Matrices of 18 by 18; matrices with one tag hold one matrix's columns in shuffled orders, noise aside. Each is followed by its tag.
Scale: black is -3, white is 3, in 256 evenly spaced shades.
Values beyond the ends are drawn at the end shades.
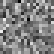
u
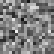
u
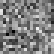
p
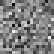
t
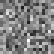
p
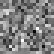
p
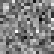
u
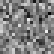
u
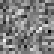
p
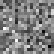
p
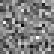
t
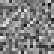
t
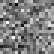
t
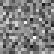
t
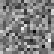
p
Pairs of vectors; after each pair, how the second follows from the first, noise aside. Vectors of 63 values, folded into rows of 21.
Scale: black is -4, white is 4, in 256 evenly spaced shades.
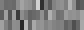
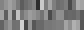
negated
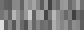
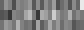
reversed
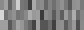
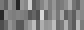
negated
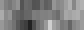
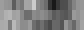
reversed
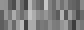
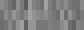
shrunk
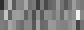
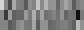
negated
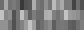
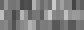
copied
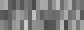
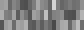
wrapped around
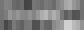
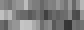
wrapped around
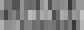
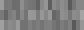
shrunk
